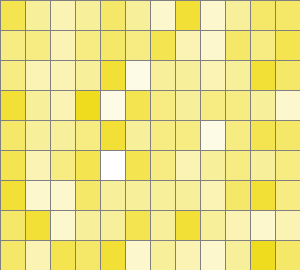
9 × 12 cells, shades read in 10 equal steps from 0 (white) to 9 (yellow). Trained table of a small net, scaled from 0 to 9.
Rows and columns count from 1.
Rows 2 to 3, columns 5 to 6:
6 5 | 8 1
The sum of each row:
56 59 53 57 60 55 56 55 60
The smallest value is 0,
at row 6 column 5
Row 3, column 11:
8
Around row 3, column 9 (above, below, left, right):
2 5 4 4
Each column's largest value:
8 8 7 9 8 7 7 8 5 6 9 7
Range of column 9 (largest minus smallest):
4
